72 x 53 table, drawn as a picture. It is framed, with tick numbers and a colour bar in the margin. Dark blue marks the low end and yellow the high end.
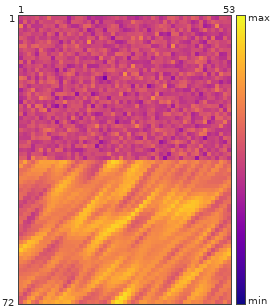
It is made of 2 by 1 panels. Panel 1,1: middling, fine-grained. Panel 2,1: high, slanting up to the right.
